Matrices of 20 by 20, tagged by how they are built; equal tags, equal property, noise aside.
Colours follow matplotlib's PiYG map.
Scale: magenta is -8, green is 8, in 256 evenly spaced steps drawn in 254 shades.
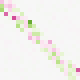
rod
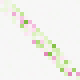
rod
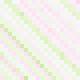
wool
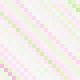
wool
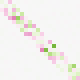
rod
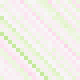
wool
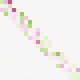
rod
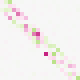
rod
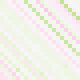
wool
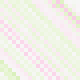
wool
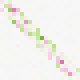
rod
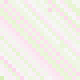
wool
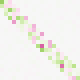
rod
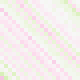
wool
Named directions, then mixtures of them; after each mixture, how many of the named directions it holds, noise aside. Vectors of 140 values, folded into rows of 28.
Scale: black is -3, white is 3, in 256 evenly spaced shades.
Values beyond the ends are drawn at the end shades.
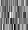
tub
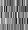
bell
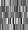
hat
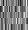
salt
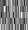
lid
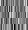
two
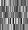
one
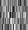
one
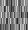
two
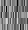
three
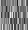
three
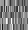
three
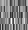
three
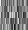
two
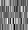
one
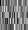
three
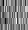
two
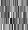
two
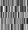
three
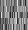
three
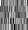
three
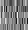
one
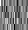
three
